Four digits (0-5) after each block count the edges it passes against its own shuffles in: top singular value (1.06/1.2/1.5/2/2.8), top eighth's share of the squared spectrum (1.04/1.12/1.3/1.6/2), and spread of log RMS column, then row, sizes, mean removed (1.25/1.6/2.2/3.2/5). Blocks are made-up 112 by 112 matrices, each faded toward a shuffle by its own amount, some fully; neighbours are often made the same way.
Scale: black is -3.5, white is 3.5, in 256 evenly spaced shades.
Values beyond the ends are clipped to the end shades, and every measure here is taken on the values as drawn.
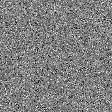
2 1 0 0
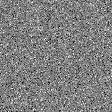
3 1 0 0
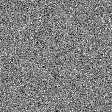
0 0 0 0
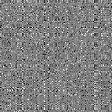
5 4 3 3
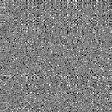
5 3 2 2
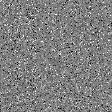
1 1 2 0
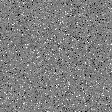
0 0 0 0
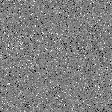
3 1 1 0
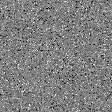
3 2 0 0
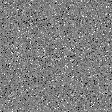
3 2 1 1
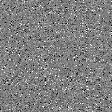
4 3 1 2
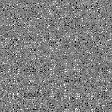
4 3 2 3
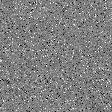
2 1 0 0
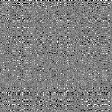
5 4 3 4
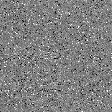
3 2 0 1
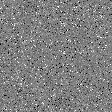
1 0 0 0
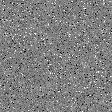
1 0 0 0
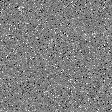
2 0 0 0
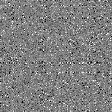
4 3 2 2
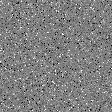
1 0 0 0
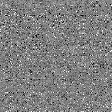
4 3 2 2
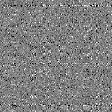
4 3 2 2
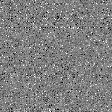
4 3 1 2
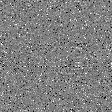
3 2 0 1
